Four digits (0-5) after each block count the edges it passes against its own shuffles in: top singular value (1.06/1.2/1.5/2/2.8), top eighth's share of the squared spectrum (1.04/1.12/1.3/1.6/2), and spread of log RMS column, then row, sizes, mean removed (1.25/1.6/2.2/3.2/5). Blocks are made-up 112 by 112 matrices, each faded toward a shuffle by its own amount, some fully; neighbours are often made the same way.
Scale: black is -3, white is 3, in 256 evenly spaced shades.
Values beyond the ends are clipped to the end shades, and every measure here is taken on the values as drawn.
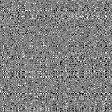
5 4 3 3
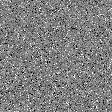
1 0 0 0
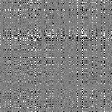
5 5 4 4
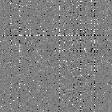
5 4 3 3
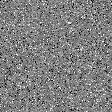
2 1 0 0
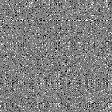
4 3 1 2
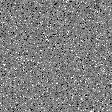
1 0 0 0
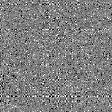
4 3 2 3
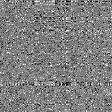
4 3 1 2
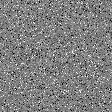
0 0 0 0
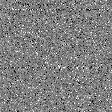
3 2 0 1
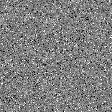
3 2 0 1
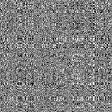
5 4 3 3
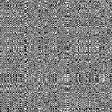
5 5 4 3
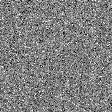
2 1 0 0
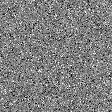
1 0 0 0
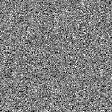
4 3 1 2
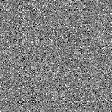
4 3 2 1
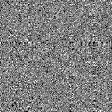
4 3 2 2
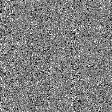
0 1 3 0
